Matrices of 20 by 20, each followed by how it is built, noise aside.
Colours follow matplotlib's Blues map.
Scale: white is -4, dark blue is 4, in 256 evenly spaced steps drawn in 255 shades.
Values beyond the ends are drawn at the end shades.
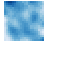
smooth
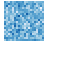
noise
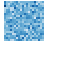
noise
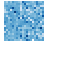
noise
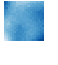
smooth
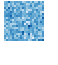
noise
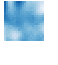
smooth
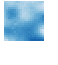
smooth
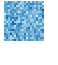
noise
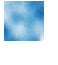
smooth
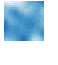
smooth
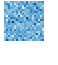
noise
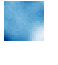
smooth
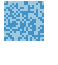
noise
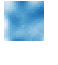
smooth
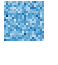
noise
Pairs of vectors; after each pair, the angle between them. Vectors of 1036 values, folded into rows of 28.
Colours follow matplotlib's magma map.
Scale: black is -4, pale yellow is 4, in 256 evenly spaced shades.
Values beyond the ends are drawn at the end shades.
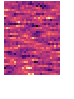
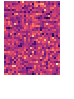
partly opposed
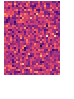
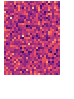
orthogonal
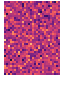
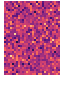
orthogonal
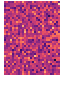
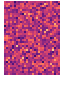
partly opposed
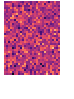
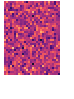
partly opposed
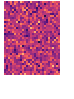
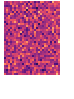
partly aligned
